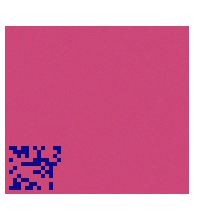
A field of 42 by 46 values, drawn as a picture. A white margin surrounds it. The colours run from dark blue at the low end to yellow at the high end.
The bottom left is the roughest part. No regular stripes run through it. Overall the values sit about 50% of the way up the scale. An odd patch, lower than its surroundings, sits in the bottom left.
